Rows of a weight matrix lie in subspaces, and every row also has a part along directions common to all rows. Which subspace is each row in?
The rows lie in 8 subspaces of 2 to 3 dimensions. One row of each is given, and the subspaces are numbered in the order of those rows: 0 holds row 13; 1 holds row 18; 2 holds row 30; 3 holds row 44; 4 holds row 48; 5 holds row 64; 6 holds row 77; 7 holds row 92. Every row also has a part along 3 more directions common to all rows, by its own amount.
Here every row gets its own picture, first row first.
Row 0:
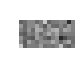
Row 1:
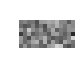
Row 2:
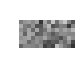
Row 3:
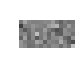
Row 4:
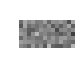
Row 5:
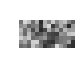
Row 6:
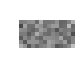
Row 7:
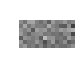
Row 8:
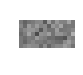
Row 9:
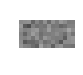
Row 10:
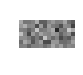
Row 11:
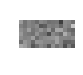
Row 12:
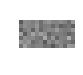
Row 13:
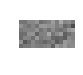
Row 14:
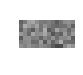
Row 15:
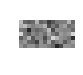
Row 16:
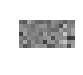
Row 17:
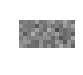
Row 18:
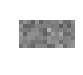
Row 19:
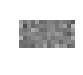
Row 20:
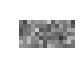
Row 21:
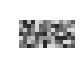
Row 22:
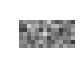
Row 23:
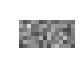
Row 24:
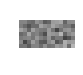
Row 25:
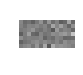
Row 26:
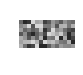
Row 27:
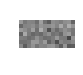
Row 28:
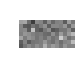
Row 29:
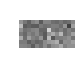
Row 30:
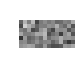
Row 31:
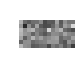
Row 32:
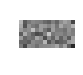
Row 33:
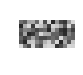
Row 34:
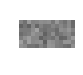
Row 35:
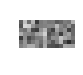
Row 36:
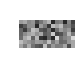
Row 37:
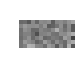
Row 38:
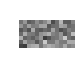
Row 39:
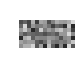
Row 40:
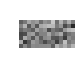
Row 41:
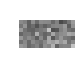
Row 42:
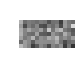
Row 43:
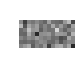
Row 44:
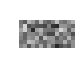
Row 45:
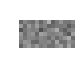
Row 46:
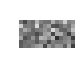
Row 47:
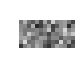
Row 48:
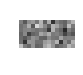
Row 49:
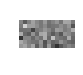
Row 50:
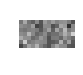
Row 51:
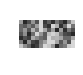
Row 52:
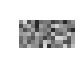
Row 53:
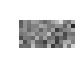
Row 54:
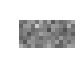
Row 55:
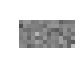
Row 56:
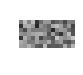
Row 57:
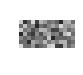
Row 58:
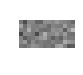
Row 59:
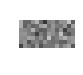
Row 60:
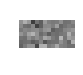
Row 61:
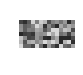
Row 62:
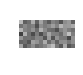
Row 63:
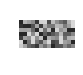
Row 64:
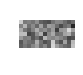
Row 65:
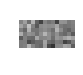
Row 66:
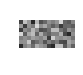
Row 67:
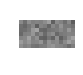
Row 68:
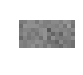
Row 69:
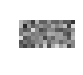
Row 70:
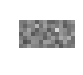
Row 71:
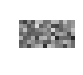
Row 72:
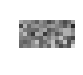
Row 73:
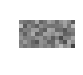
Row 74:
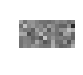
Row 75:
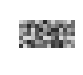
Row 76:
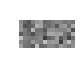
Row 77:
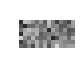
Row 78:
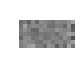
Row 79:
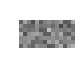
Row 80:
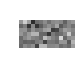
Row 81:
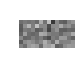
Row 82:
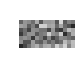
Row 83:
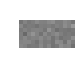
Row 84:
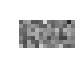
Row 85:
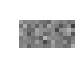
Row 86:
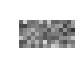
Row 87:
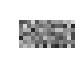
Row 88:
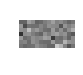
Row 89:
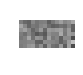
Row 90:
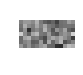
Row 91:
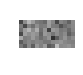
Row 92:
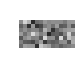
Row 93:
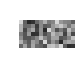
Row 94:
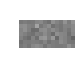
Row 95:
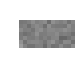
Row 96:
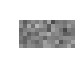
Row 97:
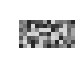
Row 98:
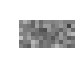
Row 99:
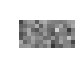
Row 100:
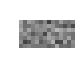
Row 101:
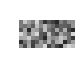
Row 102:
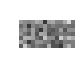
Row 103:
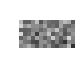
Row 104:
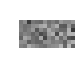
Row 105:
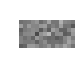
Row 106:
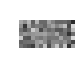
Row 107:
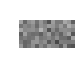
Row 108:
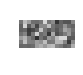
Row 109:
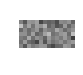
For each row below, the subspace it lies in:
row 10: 5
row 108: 0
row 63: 5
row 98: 4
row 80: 7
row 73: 5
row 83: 5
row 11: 0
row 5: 4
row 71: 2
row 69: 3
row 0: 7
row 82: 0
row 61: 7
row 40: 0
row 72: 5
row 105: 0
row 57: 1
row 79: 1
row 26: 7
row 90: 6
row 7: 5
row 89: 3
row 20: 2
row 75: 7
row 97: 4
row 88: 6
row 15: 6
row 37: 3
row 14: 6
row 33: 4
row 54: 4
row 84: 7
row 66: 1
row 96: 4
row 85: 5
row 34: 2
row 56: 2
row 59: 7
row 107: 1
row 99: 5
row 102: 7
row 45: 1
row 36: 2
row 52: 2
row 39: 3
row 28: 7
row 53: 0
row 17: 5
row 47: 4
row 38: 0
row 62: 1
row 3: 3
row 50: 4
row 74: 5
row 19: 3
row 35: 2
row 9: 7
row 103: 6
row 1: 6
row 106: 3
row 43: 0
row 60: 7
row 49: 6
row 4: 0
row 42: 0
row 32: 1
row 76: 7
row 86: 6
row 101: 6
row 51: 4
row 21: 2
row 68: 1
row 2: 4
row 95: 7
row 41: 1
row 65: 2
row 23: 7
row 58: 6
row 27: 1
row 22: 3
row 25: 0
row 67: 2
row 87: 3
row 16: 6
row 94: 2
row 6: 4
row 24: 0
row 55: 3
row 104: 3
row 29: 1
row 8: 0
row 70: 5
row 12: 1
